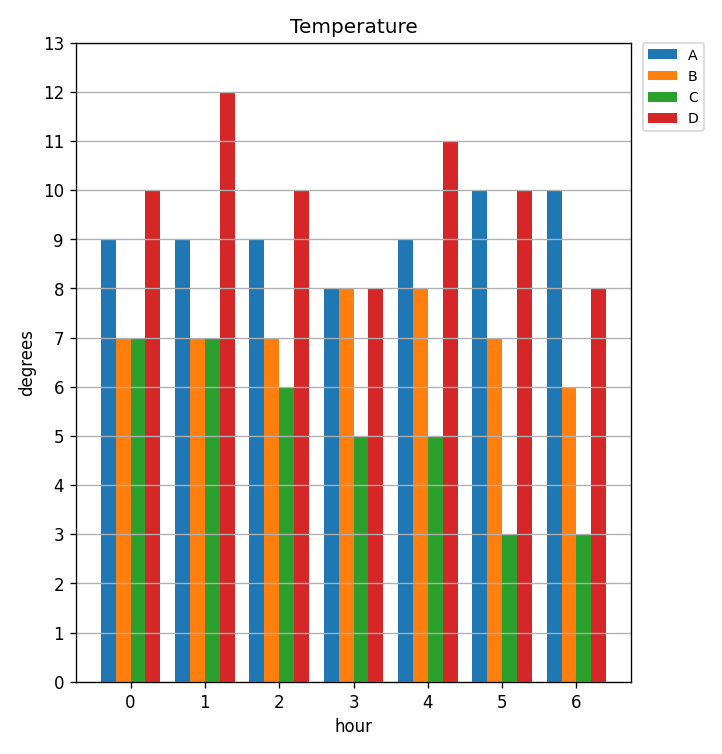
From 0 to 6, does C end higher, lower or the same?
lower
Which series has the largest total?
D
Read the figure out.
Title: Temperature
x-axis: hour, ticks 0 1 2 3 4 5 6
y-axis: degrees, ticks 0 1 2 3 4 5 6 7 8 9 10 11 12 13
Legend: A, B, C, D
Values:
A: 9 9 9 8 9 10 10
B: 7 7 7 8 8 7 6
C: 7 7 6 5 5 3 3
D: 10 12 10 8 11 10 8
